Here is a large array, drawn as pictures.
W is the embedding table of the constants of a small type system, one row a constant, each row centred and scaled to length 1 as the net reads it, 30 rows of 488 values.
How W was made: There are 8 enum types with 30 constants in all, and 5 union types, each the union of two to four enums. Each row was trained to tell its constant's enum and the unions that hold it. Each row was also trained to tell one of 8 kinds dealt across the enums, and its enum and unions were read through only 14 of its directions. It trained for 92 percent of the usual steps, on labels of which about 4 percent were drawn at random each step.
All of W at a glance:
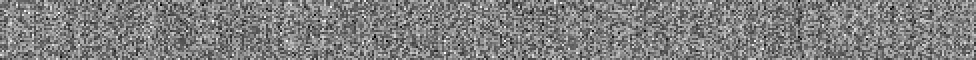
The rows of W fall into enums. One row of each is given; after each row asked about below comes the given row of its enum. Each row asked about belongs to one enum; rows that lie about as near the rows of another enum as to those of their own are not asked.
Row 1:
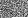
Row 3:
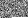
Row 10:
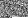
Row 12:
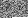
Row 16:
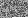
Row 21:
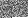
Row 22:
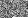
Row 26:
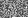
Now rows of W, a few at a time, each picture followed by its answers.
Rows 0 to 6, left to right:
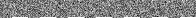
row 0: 26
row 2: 3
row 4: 21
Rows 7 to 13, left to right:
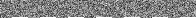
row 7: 1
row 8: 16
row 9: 21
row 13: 1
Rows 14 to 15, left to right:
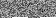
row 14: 16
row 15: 10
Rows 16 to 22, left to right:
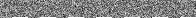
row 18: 12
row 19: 3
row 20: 21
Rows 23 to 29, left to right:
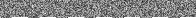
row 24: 3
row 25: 16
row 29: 22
